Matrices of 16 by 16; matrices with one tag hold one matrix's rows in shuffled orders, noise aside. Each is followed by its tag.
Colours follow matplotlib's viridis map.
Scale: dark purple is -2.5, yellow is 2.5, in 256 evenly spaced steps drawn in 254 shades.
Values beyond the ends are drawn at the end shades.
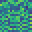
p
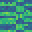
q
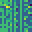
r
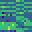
q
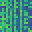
r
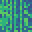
r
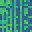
r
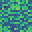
p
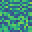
p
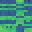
q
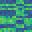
q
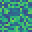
p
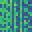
r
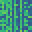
r
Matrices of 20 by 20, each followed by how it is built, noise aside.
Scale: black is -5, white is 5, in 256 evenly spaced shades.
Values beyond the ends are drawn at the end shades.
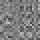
low rank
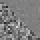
lower triangular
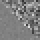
upper triangular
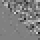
upper triangular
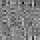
low rank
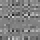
low rank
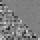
lower triangular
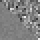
upper triangular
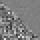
lower triangular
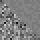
lower triangular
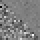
lower triangular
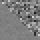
upper triangular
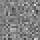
low rank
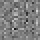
low rank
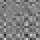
low rank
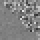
upper triangular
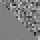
upper triangular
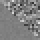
upper triangular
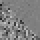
lower triangular
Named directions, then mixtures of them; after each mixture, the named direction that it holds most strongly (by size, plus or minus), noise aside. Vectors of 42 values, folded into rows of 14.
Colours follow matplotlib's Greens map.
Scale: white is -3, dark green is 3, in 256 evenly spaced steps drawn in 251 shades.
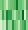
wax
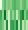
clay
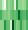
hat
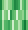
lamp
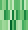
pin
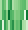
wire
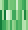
wax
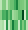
wax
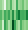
hat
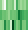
hat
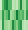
lamp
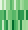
hat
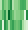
wire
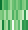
wire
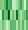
lamp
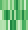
pin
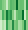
wax
